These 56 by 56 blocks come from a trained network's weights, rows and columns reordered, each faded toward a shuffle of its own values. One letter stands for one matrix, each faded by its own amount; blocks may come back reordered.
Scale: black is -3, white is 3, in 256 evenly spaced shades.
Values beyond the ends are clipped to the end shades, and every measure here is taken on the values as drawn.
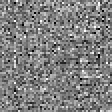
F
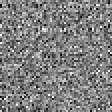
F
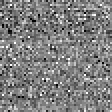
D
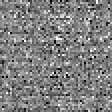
D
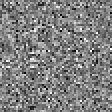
F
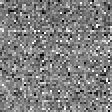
D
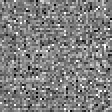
D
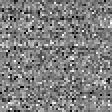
D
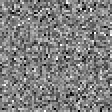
F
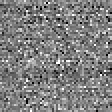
D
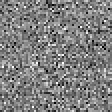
F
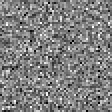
F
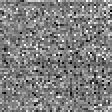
D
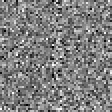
F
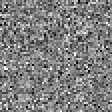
F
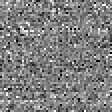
D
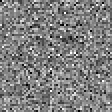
F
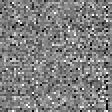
D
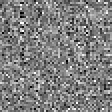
F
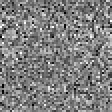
F
